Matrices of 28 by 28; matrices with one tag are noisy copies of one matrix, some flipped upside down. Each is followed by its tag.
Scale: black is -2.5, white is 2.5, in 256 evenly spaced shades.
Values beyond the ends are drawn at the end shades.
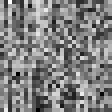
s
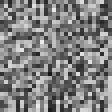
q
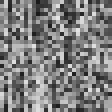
s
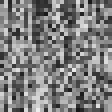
s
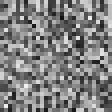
q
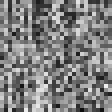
s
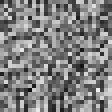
q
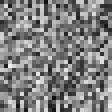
q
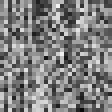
s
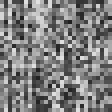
s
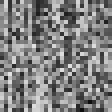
s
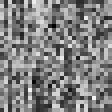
s
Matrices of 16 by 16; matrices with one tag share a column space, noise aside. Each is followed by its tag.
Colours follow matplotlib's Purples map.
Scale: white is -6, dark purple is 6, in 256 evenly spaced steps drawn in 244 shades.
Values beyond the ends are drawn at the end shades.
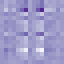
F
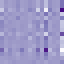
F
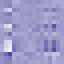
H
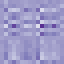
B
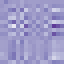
B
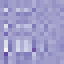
H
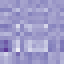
H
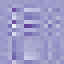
B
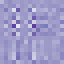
B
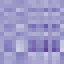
H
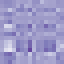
H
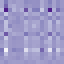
F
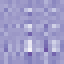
H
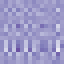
H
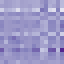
F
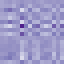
B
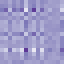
F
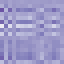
B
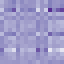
F
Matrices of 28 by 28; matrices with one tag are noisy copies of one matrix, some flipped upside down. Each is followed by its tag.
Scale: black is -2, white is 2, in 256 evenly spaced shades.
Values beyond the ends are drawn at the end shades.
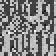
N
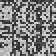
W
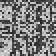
W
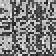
W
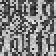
N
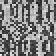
N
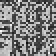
W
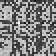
W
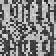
N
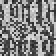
N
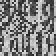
N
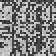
W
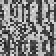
N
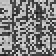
W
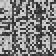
W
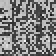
W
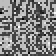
W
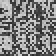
W
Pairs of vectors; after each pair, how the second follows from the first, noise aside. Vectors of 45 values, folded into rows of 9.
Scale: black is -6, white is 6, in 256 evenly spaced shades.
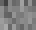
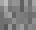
negated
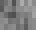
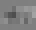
partly zeroed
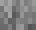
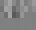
partly zeroed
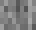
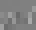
partly zeroed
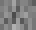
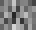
scaled up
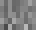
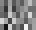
scaled up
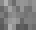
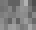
reversed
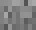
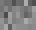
negated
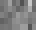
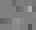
partly zeroed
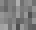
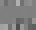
partly zeroed
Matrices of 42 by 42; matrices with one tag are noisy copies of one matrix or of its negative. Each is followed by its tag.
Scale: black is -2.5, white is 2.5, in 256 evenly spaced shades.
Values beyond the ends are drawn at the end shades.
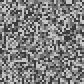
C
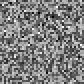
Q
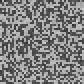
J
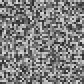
J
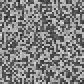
C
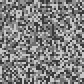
C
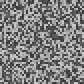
C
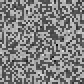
C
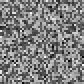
Q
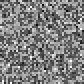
Q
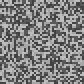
J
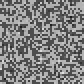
J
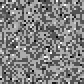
C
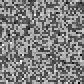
J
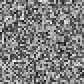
C
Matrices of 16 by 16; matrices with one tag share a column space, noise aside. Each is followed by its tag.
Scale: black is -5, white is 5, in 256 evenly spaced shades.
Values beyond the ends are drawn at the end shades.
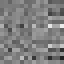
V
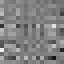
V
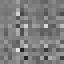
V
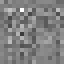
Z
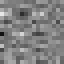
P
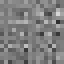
P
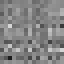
V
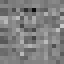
Z
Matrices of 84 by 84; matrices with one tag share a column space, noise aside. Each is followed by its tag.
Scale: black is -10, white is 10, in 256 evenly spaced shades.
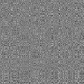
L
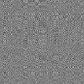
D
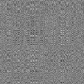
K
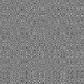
L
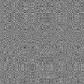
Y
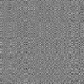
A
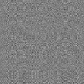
L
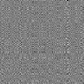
A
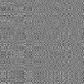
L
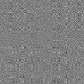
Y
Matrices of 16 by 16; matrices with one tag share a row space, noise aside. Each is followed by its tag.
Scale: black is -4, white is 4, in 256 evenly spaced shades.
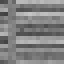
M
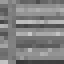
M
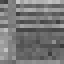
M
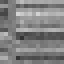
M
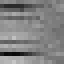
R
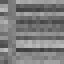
M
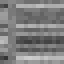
M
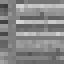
M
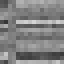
M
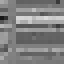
M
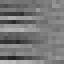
R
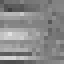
R
